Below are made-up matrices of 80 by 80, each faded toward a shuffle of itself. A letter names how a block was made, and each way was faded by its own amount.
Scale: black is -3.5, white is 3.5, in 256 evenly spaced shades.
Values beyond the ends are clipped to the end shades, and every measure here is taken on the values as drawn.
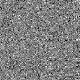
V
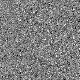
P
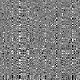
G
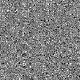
V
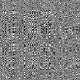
G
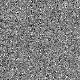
P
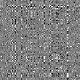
G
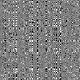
G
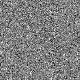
P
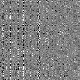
G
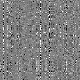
G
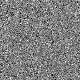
P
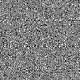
V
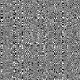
G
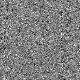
P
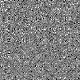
V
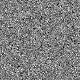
P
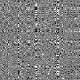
G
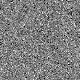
P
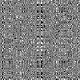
G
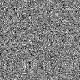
V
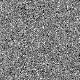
P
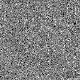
P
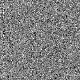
P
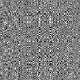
G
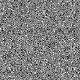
V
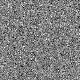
P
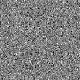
V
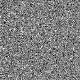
P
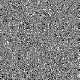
V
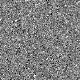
P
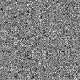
V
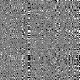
G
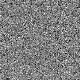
P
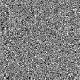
V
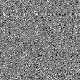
V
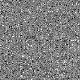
V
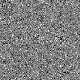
V
